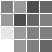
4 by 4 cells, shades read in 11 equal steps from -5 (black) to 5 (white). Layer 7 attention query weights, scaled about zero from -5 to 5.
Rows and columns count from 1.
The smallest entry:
-2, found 2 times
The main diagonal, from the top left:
0 -2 0 -1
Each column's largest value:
5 1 0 0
